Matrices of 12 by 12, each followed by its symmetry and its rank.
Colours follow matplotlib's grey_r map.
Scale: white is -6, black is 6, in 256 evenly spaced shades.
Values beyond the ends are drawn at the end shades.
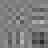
symmetric, rank two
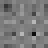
symmetric, rank two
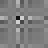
symmetric, rank one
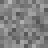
neither, full rank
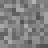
neither, full rank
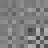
symmetric, rank two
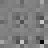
symmetric, rank two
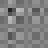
symmetric, rank one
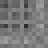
symmetric, rank two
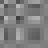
symmetric, rank one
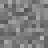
neither, full rank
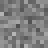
neither, full rank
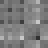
symmetric, rank two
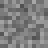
neither, full rank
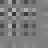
symmetric, rank one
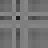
symmetric, rank one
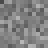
neither, full rank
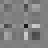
symmetric, rank one
